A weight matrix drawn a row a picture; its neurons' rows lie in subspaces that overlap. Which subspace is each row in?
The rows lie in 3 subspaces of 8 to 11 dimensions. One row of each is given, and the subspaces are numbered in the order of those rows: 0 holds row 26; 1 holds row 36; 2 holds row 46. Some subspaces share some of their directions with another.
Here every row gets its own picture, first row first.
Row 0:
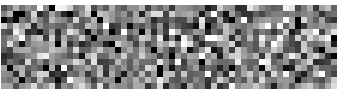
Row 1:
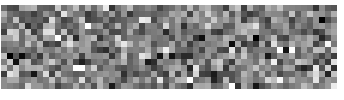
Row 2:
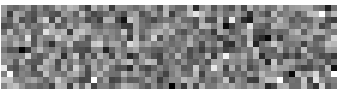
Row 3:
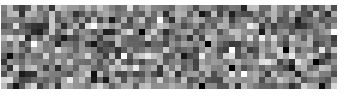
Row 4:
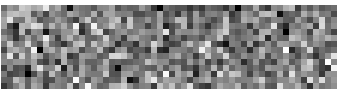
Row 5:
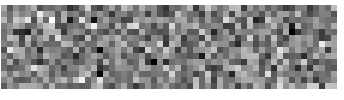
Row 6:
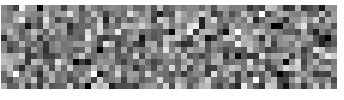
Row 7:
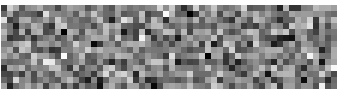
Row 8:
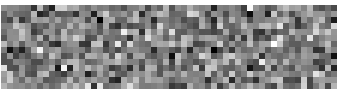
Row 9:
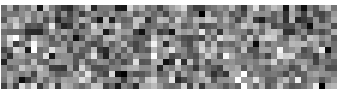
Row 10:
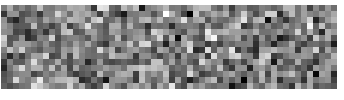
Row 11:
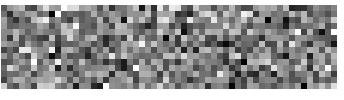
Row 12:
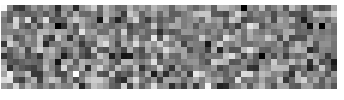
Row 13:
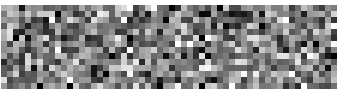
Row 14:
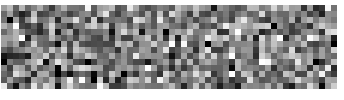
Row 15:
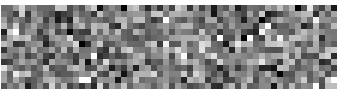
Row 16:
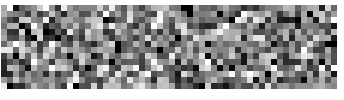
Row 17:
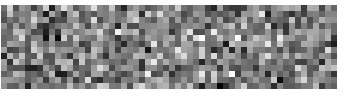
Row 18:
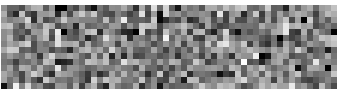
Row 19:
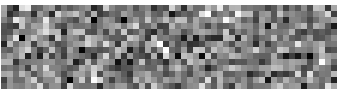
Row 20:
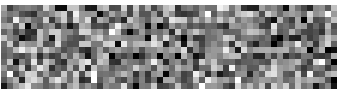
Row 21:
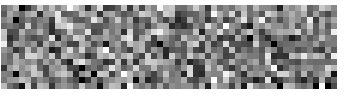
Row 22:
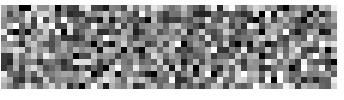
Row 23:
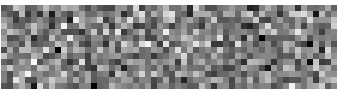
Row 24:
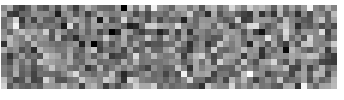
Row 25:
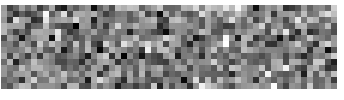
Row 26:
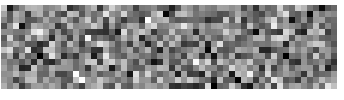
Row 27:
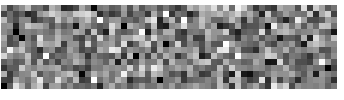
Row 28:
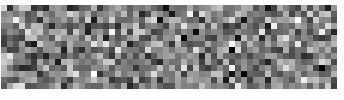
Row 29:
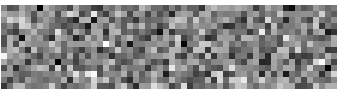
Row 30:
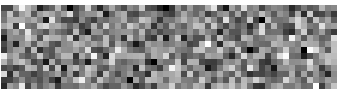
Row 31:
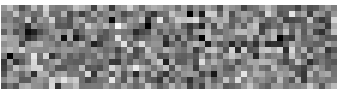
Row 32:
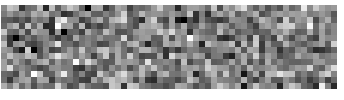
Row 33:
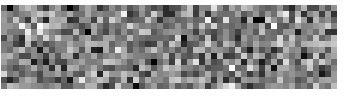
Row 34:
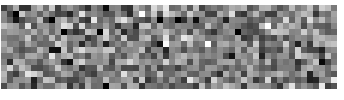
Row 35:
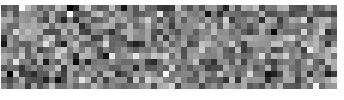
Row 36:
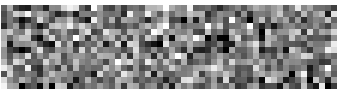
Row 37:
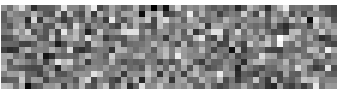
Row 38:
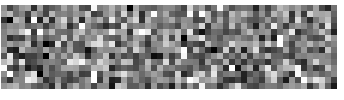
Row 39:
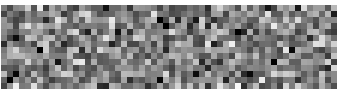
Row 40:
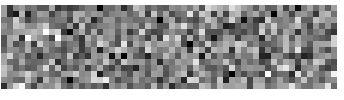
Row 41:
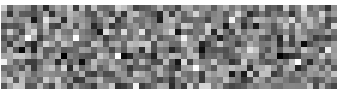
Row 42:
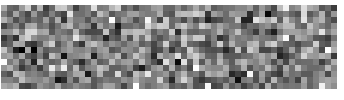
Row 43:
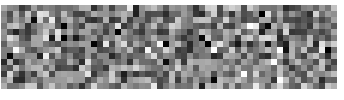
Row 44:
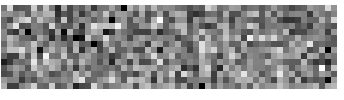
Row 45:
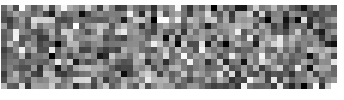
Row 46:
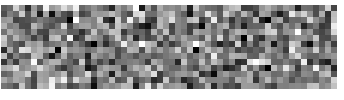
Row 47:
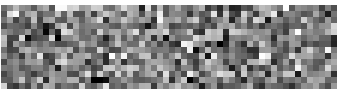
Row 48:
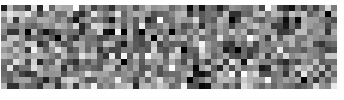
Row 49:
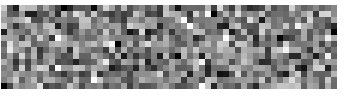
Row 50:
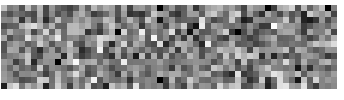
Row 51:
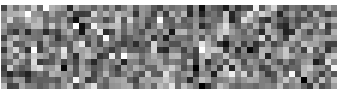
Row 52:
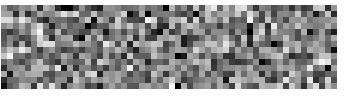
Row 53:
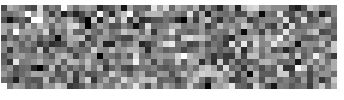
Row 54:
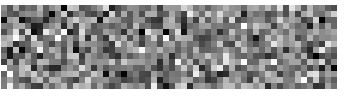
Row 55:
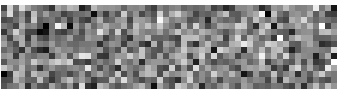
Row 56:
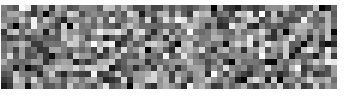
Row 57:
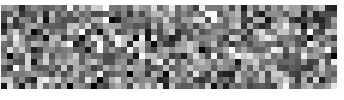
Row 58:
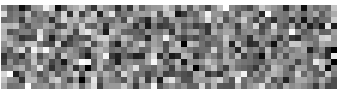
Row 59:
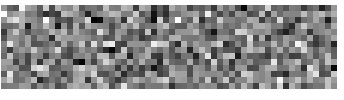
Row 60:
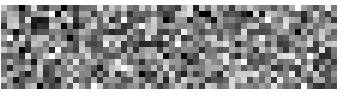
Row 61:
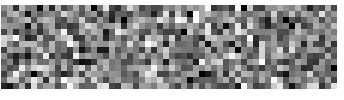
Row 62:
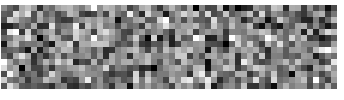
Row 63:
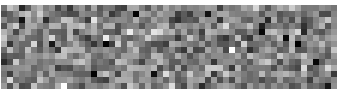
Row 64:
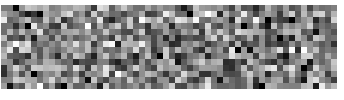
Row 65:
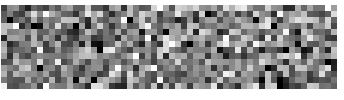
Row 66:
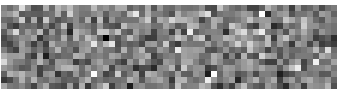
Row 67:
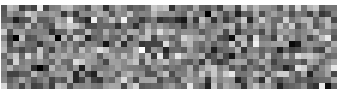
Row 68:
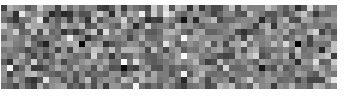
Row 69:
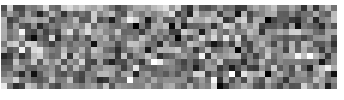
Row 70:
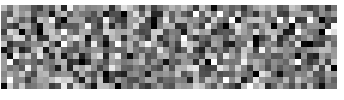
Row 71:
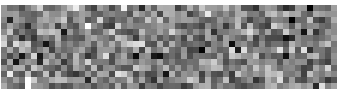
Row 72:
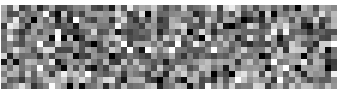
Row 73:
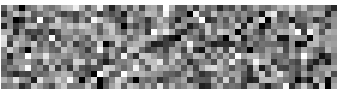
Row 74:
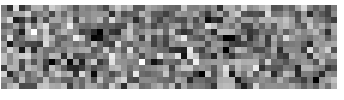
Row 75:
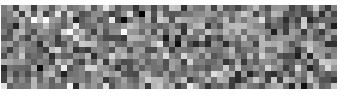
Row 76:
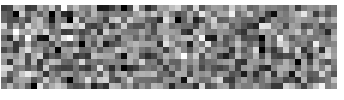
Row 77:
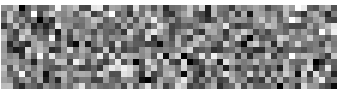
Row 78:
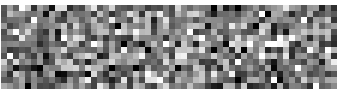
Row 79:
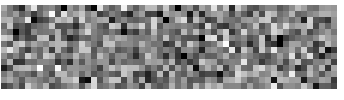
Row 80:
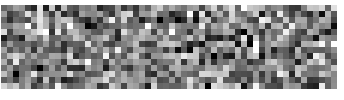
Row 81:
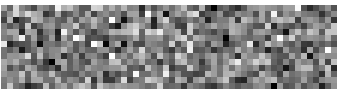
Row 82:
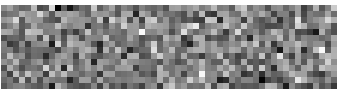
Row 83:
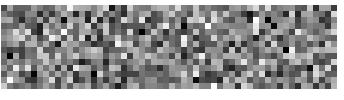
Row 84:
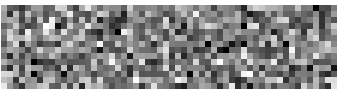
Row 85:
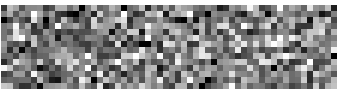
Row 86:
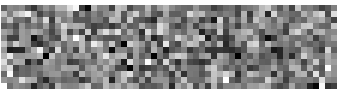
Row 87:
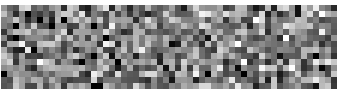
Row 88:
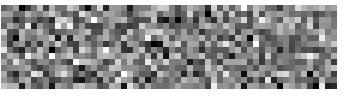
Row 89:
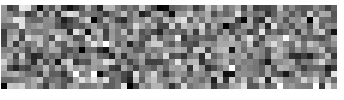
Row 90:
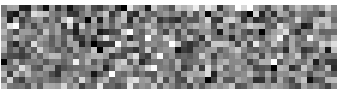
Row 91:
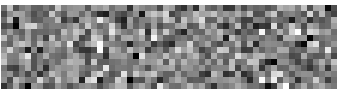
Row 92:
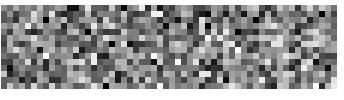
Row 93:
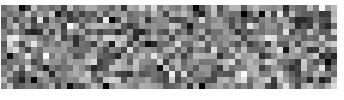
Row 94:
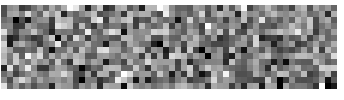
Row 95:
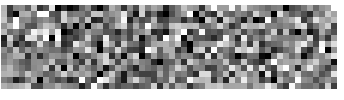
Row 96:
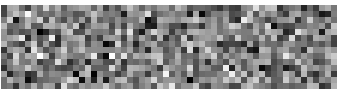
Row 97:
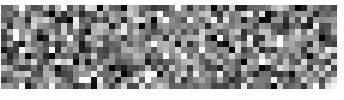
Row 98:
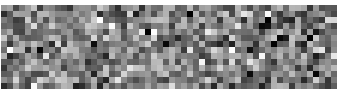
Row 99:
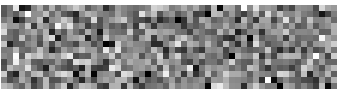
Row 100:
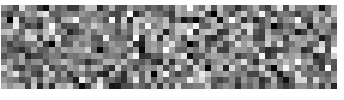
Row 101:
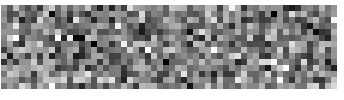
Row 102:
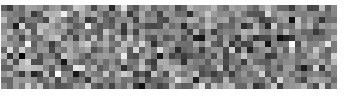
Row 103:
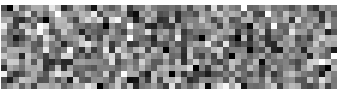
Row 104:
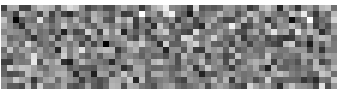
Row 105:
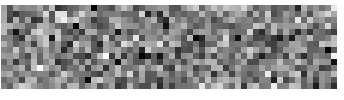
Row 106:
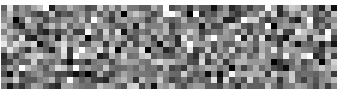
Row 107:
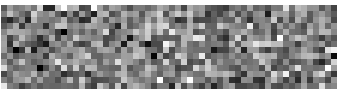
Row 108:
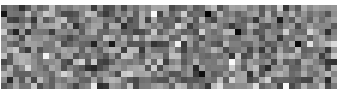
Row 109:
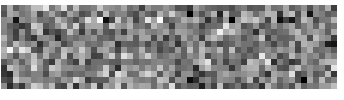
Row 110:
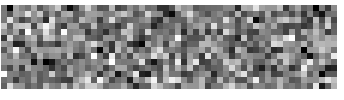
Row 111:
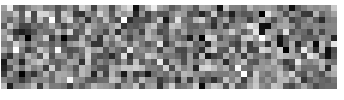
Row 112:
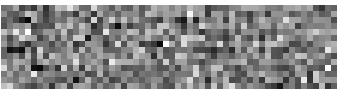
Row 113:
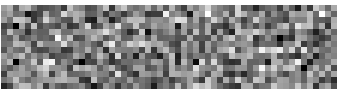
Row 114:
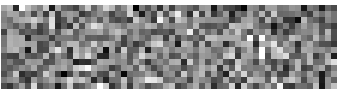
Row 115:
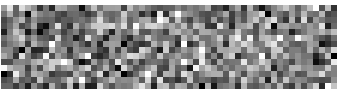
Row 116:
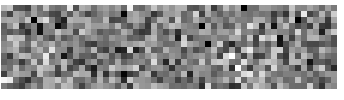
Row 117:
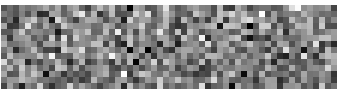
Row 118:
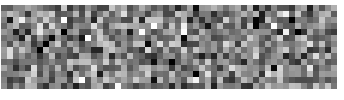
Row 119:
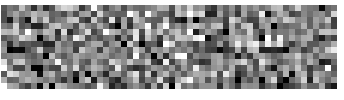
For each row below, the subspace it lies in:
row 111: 2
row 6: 1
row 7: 0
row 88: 2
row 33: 0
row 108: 1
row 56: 2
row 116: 0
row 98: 1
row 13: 2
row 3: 2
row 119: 1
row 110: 0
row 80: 2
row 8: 1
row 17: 0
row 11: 2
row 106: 2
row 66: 1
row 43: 2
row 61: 1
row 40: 2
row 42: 0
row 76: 2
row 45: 2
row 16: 0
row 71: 0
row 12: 0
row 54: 0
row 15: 2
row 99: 0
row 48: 1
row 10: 1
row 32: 0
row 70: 0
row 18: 2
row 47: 2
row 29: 1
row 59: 1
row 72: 2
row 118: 0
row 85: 0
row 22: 0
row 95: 1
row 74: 0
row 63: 1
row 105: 1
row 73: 1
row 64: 0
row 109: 0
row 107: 0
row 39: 1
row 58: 0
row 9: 0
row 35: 0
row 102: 0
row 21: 2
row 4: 1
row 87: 0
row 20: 0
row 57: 1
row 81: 0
